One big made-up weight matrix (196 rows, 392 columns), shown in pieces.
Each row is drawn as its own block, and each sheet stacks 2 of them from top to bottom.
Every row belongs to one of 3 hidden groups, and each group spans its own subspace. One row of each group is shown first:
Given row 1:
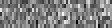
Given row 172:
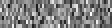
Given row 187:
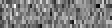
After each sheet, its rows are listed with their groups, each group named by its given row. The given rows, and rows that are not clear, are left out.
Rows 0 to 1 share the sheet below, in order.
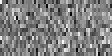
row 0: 172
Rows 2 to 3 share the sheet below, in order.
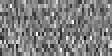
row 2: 187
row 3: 172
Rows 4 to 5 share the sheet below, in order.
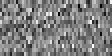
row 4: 1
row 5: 1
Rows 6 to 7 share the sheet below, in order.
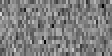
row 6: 1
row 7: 187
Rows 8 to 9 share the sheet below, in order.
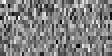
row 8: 172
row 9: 187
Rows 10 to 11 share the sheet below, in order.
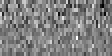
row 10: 1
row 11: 1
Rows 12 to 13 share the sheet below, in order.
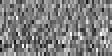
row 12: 172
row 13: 1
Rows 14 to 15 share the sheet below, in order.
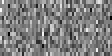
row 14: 172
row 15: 172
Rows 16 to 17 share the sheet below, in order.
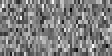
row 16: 172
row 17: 1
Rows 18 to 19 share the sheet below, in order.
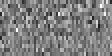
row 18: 1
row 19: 172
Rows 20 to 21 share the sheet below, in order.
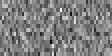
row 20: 187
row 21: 187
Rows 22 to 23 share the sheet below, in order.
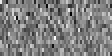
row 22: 172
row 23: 172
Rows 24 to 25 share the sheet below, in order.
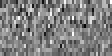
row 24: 1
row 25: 187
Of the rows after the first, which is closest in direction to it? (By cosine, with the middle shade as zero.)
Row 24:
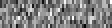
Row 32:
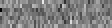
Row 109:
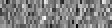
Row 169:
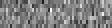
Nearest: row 169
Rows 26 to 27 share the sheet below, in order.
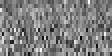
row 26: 1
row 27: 172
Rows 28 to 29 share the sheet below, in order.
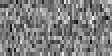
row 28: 1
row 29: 187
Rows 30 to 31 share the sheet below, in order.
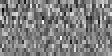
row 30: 172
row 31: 187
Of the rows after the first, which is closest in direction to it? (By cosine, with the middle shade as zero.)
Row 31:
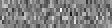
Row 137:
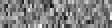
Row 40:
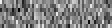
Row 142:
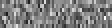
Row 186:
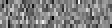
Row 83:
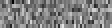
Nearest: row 83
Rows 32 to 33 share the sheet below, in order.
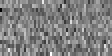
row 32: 1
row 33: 187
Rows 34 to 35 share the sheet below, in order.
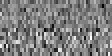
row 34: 1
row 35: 172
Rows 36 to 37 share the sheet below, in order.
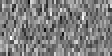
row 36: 187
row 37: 172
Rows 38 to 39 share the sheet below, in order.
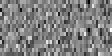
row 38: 1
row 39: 1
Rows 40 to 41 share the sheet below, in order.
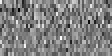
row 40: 187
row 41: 187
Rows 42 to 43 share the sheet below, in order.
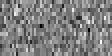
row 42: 187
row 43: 1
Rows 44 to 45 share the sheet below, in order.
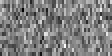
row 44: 172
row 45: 187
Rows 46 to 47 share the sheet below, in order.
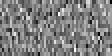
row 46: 1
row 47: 187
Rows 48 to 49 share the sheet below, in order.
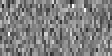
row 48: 172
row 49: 172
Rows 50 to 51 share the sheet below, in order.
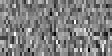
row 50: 187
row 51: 187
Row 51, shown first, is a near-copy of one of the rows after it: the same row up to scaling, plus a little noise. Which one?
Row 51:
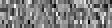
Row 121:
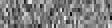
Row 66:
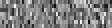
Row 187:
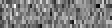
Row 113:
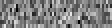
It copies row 66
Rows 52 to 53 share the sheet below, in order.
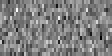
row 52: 187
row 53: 1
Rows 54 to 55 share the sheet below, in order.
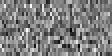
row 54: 187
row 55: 187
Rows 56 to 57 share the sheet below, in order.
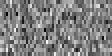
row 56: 187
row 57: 172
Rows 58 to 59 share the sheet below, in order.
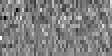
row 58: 187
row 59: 187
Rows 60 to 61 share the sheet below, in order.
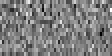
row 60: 187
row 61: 1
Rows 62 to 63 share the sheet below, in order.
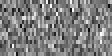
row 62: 187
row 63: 1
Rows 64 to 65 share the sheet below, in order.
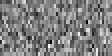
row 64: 187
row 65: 1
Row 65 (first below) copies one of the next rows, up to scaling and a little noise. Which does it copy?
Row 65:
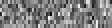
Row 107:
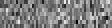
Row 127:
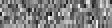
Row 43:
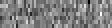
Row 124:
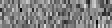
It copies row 127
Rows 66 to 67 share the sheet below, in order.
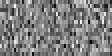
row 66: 187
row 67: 187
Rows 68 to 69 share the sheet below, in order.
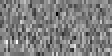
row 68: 187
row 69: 187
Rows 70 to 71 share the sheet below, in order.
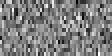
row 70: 187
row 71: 1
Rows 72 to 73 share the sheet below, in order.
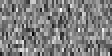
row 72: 187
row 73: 172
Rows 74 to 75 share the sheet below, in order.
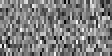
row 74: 1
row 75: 187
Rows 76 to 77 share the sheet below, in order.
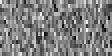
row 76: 187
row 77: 172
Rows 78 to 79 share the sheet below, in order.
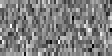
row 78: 1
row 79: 1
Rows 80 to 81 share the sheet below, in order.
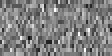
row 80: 187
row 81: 1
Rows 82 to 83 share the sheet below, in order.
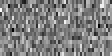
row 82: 1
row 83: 187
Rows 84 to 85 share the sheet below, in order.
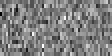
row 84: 187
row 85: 172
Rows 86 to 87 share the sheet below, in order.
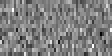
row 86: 187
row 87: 1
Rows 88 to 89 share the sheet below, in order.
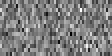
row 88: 1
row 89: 187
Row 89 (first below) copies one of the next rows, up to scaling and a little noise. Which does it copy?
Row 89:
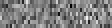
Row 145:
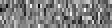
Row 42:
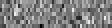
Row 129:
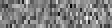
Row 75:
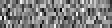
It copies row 129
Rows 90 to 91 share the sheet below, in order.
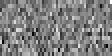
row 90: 1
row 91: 172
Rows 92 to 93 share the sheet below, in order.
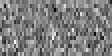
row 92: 187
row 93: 172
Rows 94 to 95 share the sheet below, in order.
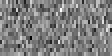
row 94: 187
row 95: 1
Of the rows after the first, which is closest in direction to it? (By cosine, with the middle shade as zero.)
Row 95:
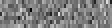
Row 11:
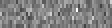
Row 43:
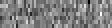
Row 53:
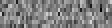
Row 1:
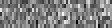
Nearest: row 1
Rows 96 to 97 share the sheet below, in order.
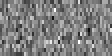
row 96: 172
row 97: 1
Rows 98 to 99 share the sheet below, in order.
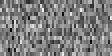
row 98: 187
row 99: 187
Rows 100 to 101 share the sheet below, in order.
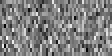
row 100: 172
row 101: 187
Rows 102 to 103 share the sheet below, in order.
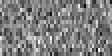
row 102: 1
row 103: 1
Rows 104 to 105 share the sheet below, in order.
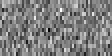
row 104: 187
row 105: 1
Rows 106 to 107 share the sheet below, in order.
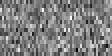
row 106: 187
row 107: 1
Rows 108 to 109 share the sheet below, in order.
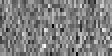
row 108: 1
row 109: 172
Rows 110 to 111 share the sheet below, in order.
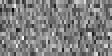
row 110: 187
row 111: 172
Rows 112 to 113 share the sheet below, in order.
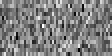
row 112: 187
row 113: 187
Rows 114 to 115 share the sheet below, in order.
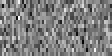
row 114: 172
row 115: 187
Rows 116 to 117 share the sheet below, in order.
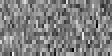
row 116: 1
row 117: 187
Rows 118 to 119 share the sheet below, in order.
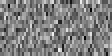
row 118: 172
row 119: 172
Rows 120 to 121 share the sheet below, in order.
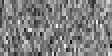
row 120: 1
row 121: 187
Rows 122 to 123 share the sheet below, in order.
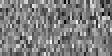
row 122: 1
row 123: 1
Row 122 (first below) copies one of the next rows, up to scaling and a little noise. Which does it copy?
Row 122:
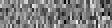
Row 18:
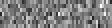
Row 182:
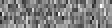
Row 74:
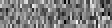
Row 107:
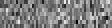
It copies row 74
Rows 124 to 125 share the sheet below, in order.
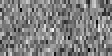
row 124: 1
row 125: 172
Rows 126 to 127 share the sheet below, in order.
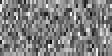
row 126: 172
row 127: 1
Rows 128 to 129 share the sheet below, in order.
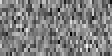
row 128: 1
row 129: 187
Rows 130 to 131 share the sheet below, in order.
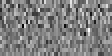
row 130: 187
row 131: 1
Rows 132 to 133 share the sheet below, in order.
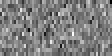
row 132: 1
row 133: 187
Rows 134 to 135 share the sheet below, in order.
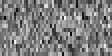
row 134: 187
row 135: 187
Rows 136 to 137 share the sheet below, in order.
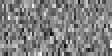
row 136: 172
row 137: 187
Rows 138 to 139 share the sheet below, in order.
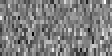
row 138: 172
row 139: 1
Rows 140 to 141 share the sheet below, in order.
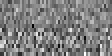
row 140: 187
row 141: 172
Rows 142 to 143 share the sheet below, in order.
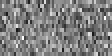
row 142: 187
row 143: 172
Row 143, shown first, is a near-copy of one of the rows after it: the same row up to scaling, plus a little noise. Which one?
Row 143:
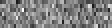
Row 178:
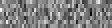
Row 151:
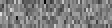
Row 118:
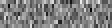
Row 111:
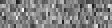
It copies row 111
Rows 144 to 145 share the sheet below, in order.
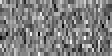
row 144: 187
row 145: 187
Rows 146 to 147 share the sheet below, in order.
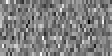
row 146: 187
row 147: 187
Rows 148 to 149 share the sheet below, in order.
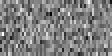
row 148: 1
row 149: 172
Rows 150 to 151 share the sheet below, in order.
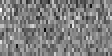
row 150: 187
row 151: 172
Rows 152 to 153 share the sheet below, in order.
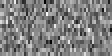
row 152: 172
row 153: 1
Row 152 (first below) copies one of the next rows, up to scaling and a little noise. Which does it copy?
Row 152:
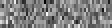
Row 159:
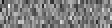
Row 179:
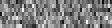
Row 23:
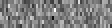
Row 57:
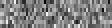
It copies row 57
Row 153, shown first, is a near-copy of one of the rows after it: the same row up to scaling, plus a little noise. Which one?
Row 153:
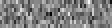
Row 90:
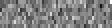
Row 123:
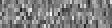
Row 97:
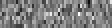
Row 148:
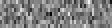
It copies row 148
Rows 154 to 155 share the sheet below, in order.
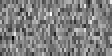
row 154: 1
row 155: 187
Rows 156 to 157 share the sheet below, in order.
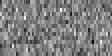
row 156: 187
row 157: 1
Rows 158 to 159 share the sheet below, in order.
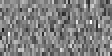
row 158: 1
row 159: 172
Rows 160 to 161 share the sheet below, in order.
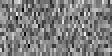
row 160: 172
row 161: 172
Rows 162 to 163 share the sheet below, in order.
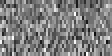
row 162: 187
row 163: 187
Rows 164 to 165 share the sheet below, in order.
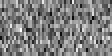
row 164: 1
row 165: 172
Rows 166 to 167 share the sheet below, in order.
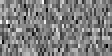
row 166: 172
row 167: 172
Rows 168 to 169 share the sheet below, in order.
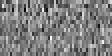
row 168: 187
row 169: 1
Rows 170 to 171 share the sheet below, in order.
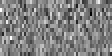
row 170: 172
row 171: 172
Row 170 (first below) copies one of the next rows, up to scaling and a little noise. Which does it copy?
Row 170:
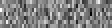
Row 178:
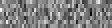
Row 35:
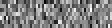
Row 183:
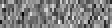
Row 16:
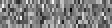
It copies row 178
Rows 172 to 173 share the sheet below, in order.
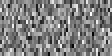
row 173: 1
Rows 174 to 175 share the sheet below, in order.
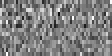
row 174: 1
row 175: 187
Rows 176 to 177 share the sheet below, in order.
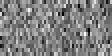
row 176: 1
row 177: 1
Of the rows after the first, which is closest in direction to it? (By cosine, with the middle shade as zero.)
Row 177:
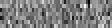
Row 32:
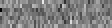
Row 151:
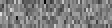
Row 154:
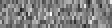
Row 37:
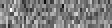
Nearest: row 32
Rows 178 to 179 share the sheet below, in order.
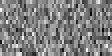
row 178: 172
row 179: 172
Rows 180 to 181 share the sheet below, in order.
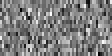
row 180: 1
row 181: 1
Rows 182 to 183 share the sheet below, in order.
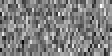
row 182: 1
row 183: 172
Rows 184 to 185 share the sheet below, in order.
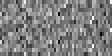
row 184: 1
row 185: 1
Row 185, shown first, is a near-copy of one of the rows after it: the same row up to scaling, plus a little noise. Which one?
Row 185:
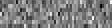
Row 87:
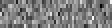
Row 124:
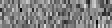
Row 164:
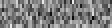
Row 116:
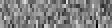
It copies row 87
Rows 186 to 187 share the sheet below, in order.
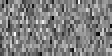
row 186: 172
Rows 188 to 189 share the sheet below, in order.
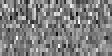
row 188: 187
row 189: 187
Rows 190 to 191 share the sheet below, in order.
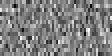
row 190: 187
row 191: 1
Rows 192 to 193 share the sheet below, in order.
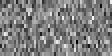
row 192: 1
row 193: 187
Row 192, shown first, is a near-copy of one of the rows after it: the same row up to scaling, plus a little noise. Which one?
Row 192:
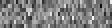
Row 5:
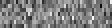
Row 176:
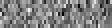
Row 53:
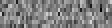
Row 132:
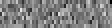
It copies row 5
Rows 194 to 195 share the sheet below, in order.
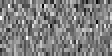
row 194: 172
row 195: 187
